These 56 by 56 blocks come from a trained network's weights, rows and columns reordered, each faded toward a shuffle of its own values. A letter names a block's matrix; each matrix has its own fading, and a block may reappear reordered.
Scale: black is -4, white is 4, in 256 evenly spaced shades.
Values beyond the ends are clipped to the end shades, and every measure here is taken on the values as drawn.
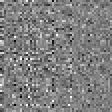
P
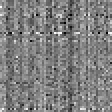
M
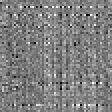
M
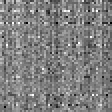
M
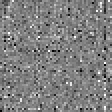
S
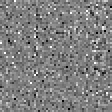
S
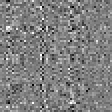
P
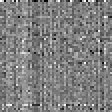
M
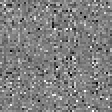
S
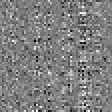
P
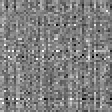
M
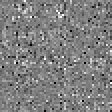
S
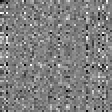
P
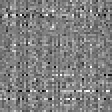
M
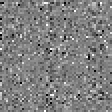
S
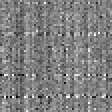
M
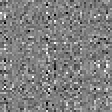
P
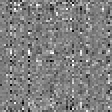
P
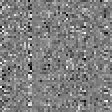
P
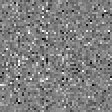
S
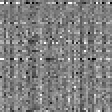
M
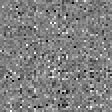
S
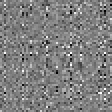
P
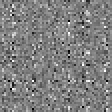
P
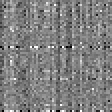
M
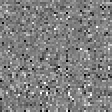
S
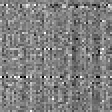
M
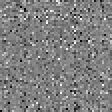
S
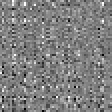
P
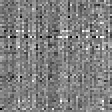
M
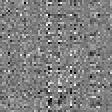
P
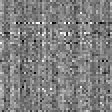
M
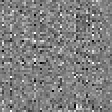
P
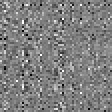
P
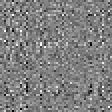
P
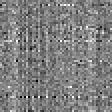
M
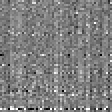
M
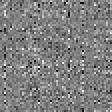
P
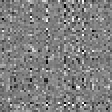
P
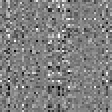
P
